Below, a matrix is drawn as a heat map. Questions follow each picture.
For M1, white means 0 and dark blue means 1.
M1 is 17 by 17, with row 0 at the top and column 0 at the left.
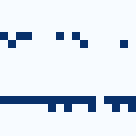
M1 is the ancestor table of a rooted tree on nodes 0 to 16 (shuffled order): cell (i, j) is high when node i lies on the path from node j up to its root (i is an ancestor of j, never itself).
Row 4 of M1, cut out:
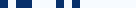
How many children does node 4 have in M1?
5
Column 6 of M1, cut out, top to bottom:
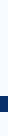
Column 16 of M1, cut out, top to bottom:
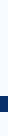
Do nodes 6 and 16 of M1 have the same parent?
yes
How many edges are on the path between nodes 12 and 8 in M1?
2
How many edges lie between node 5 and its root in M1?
1
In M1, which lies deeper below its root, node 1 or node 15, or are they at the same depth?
the same depth
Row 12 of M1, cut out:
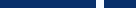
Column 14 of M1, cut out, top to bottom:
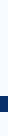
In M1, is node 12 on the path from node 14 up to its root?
yes
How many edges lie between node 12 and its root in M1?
0
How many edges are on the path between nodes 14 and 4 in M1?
3
